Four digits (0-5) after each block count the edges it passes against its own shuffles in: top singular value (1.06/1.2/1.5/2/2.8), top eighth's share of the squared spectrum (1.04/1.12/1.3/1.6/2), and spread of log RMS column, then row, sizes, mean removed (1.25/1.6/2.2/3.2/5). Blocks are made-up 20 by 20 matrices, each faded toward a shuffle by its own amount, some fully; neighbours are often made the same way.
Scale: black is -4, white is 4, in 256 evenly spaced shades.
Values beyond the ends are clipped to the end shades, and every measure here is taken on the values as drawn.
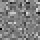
3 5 2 2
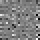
3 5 2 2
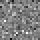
0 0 0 0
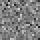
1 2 0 0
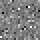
0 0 0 0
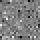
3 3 0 1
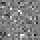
2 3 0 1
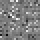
0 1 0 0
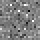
0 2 0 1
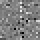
2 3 1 0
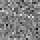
0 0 0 0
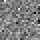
0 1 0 0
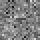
1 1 0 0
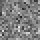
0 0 1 0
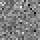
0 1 0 0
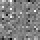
3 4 2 0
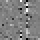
3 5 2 0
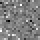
0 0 0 0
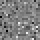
0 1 0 0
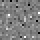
0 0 0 0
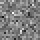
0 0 0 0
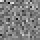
2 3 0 1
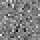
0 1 0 0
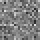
3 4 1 1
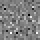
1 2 0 0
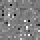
1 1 0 0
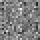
2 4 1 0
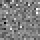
0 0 0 0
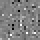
1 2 1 0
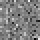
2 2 1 0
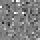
0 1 0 0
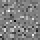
2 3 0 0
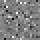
2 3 1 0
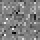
2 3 1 0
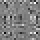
3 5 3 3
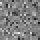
2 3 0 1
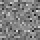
1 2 0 0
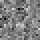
2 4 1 1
